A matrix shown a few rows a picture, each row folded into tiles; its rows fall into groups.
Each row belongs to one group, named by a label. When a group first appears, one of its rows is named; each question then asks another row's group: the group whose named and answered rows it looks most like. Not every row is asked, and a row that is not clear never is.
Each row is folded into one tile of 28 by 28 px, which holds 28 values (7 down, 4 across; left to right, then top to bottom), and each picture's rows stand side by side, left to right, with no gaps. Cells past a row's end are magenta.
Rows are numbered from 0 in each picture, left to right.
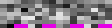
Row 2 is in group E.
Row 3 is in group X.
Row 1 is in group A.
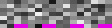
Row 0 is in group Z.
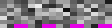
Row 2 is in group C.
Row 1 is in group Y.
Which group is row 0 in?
A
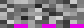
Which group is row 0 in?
X
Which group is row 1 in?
E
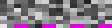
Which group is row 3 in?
X
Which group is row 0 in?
A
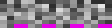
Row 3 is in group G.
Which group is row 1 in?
G
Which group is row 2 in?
E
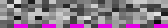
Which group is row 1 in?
X
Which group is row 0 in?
Y
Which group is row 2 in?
E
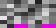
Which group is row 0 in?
Z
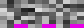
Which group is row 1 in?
Z
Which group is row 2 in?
X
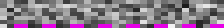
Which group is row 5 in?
E
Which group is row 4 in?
X
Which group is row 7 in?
C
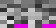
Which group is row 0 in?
X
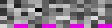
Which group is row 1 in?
C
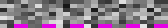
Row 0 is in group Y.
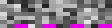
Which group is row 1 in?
Z
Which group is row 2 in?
C
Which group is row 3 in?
E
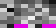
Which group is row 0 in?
C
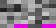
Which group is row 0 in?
X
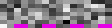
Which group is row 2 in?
Y
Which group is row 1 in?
E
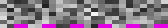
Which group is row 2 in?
C
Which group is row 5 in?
X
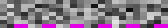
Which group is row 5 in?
E
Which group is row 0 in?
Z
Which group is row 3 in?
E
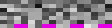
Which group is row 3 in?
G
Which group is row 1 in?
E
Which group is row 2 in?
G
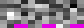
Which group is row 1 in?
G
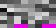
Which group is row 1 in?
E
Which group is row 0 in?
Z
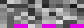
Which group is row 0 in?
X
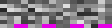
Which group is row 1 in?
Z
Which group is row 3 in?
Y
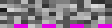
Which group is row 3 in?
G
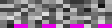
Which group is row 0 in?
Y
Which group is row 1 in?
Y
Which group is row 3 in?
Z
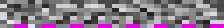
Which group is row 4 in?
Z
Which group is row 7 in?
Y
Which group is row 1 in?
A
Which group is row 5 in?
G
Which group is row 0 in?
X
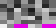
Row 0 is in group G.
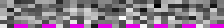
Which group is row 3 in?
E
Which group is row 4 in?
Y
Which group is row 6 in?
X
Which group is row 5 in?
Z
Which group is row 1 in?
X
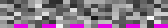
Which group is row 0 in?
Y
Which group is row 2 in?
A
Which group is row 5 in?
Y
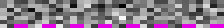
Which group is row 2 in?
Z
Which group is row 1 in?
G
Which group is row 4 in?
E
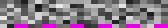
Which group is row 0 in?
A
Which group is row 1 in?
E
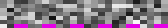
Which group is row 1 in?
X
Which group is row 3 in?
C
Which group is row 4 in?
C
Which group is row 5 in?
Z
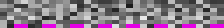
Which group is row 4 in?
Z
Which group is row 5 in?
A
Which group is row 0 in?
Y
